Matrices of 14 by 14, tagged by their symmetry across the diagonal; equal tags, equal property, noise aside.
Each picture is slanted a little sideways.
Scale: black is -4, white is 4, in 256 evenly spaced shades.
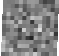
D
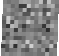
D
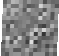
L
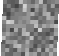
L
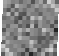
L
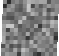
L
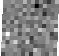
D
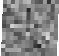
D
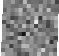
D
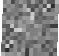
L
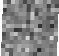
D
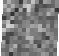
L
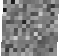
L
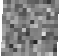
D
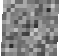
L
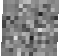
D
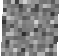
D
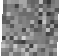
D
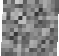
L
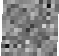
L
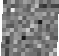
L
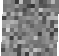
D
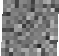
L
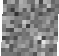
L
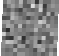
D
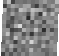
D
